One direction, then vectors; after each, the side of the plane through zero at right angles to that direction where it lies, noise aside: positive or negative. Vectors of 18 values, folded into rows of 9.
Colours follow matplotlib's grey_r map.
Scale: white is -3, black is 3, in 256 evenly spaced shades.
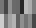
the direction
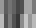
positive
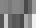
negative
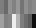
positive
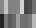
negative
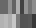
positive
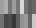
negative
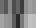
positive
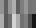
positive
